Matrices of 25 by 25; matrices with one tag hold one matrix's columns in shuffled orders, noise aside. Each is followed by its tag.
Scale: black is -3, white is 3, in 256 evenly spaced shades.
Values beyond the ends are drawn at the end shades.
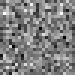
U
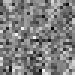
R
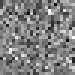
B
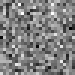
U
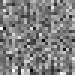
R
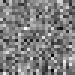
R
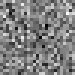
U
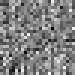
R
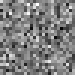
U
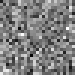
R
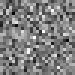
B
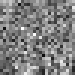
R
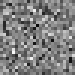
B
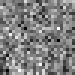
R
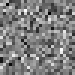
B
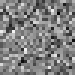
B
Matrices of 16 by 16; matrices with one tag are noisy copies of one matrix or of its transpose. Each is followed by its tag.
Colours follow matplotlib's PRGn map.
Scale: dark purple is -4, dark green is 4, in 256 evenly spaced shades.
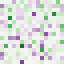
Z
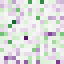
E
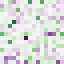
E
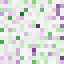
E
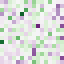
E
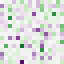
Z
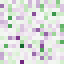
Z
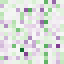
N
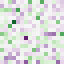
E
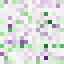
N
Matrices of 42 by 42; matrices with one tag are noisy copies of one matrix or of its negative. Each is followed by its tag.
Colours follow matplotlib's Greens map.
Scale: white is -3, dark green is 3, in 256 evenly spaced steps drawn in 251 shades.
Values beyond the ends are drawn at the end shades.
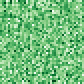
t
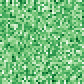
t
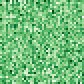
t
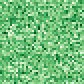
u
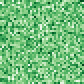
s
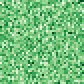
s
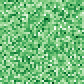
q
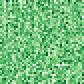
t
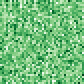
t
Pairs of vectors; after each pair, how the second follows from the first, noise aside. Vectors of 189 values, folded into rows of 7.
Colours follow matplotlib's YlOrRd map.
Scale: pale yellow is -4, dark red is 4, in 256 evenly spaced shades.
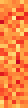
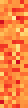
sign-scrambled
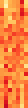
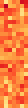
sign-scrambled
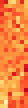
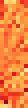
sign-scrambled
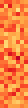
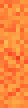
shrunk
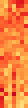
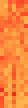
shrunk
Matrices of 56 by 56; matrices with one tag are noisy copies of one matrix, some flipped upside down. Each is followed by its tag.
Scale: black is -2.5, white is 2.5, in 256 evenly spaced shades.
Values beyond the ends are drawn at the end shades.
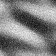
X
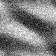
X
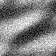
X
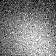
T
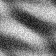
X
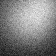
T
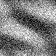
X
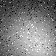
T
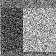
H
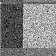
H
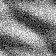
X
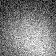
T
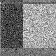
H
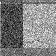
H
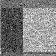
H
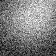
T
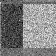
H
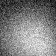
T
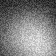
T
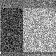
H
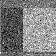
H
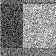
H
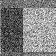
H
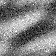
X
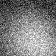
T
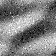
X
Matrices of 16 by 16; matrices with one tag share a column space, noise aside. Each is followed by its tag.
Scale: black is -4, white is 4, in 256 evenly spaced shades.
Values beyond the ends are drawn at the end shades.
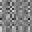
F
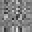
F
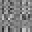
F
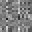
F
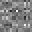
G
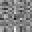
F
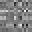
G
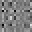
G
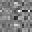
G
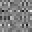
G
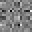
G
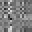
F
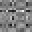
G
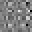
G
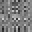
F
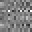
G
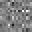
G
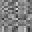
F
